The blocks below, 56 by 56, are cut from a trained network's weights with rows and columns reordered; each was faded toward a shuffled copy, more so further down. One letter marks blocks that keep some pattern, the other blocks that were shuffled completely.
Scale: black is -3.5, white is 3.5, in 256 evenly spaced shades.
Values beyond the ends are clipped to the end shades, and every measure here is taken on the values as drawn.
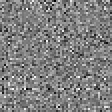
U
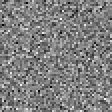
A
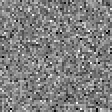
A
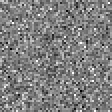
A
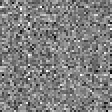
U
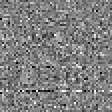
U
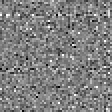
U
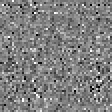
U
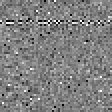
U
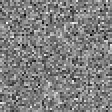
A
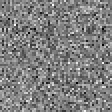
U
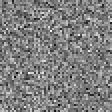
U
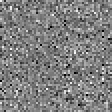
U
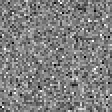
A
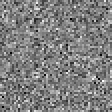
U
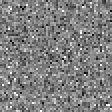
A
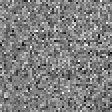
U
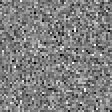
A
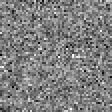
A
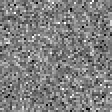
A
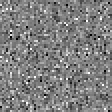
U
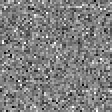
A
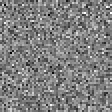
U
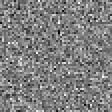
U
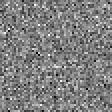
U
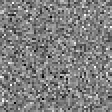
U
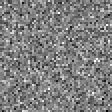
A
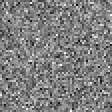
A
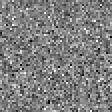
A
